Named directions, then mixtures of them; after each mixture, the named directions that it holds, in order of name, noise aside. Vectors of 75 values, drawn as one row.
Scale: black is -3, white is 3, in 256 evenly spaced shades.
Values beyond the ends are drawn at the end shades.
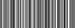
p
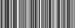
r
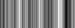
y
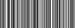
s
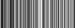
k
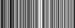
k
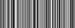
p, s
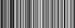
k, p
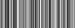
r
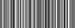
p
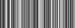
s, y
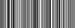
r, s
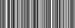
s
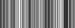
p, y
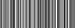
p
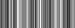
r, y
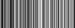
k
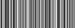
p, r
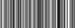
p, y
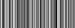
p, r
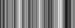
y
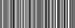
p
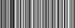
k, p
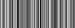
r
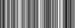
s, y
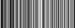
k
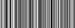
s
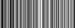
k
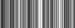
k, y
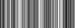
s, y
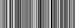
r, s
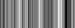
y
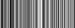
k
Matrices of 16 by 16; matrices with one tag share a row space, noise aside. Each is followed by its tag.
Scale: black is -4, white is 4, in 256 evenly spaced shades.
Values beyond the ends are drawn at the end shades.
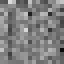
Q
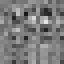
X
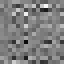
X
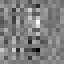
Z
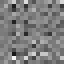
X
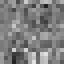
X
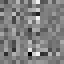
Z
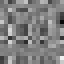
Q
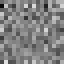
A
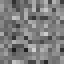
X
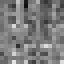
X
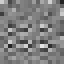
Q
